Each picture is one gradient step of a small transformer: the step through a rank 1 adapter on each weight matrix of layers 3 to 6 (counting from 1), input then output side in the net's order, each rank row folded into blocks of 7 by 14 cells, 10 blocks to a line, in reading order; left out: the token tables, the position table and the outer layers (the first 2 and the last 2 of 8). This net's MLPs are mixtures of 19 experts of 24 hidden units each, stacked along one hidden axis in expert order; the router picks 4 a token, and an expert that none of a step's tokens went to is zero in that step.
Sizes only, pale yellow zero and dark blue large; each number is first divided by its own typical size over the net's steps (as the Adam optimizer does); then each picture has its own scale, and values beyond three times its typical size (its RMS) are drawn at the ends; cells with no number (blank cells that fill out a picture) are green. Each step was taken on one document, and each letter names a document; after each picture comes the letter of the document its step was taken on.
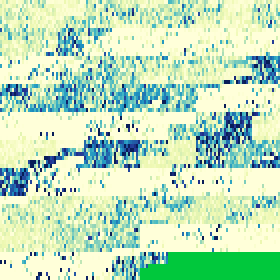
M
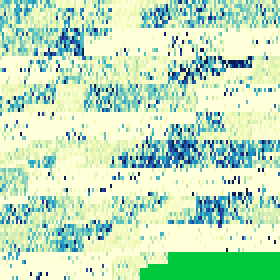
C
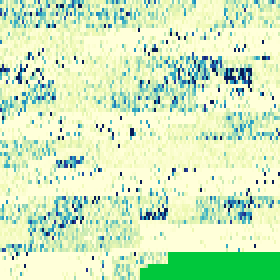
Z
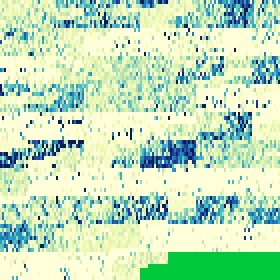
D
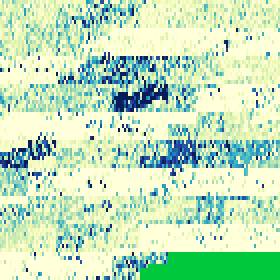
M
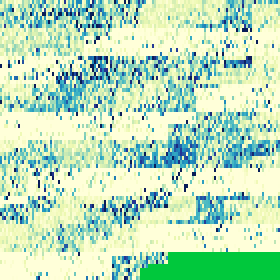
M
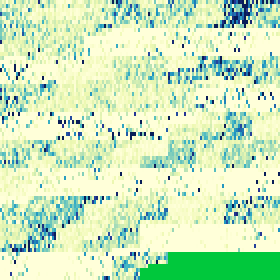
Z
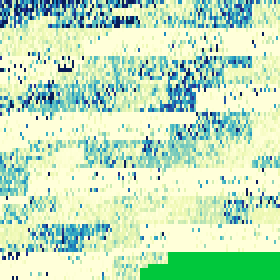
C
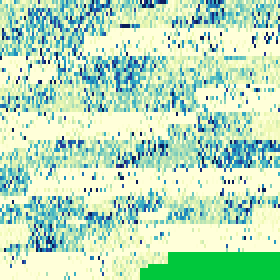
D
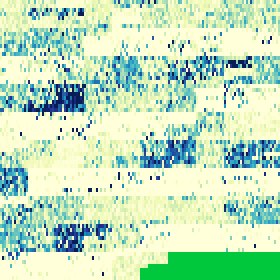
C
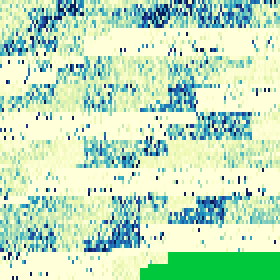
C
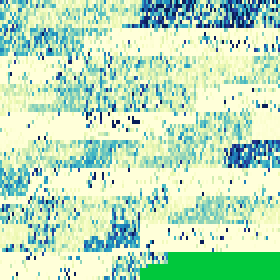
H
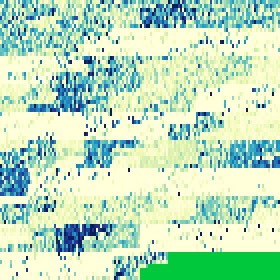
H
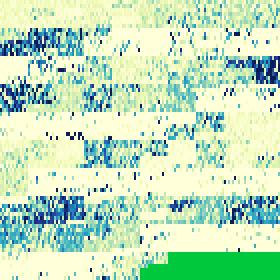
C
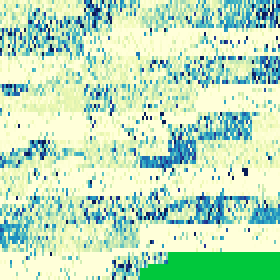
H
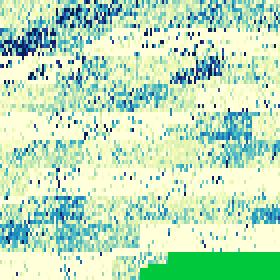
M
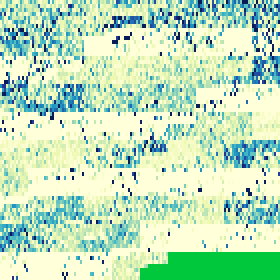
D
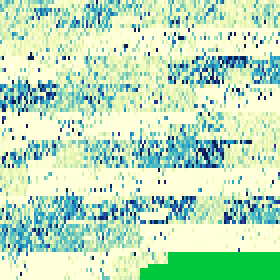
D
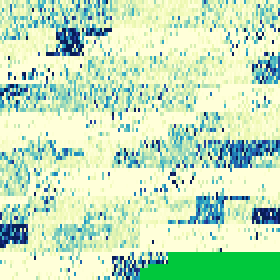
M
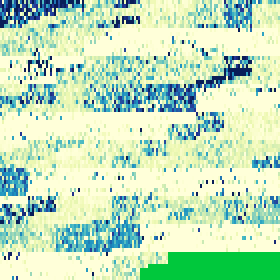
C
